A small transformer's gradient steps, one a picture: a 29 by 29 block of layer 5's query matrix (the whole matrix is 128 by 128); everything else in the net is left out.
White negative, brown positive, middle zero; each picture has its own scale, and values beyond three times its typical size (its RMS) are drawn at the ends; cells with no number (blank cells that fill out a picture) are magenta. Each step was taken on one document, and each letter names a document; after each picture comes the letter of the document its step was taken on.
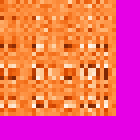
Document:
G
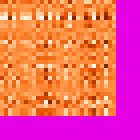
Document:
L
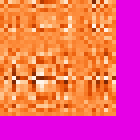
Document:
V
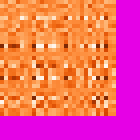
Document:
G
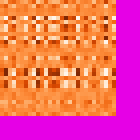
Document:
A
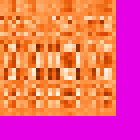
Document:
A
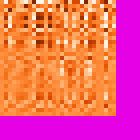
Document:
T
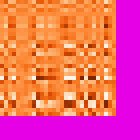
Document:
V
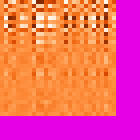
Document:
V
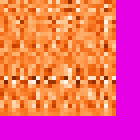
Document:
A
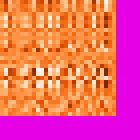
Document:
G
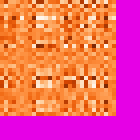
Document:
L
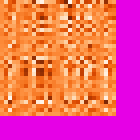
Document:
T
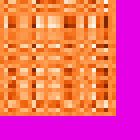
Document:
L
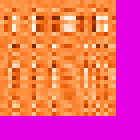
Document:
A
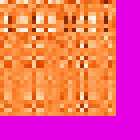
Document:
T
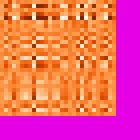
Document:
T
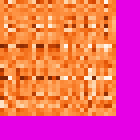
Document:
L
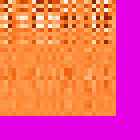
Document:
V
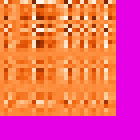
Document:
T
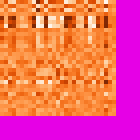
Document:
V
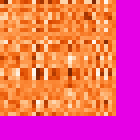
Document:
G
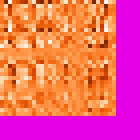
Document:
L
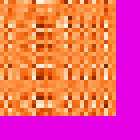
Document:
T
